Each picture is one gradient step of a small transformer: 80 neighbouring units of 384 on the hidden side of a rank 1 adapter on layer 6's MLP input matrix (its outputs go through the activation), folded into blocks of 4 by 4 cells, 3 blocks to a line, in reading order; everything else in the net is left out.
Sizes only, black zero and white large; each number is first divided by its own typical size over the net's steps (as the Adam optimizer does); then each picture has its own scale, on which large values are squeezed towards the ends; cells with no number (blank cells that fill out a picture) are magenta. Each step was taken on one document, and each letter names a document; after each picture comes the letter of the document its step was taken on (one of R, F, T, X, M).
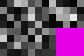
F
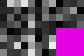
F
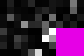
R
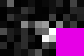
R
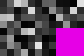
F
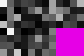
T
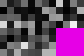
T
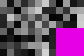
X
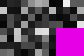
X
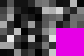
T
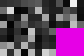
T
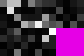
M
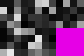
X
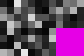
F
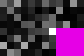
M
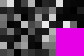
M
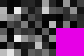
X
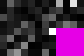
M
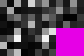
M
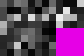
F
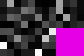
R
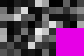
X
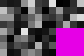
F
